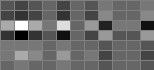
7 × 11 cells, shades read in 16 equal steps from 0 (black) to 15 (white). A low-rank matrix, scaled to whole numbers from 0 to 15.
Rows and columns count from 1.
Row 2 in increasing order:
3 3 4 4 4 6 6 6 6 8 8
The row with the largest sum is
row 3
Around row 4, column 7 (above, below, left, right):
9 6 6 9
